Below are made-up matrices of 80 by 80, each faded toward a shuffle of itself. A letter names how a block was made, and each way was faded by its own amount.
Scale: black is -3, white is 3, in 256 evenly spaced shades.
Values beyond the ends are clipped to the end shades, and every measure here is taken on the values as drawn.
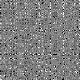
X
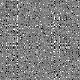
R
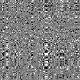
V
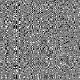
V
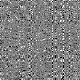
X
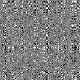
X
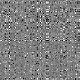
X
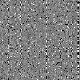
R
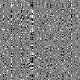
V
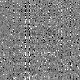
R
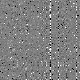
R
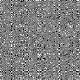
V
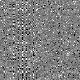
R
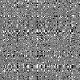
X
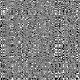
V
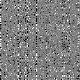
R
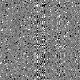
R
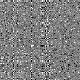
R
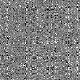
R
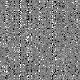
R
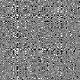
X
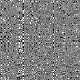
V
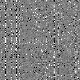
R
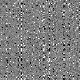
R
